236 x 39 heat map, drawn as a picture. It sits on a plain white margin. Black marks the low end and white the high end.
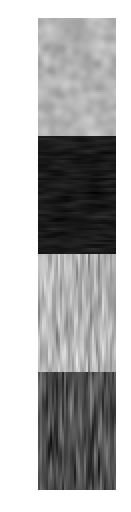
It is made of 4 by 1 panels. Panel 1,1: high, blotchy, faint in contrast. Panel 2,1: very low, streaked across, faint in contrast. Panel 3,1: high, streaked downward. Panel 4,1: low, streaked downward.
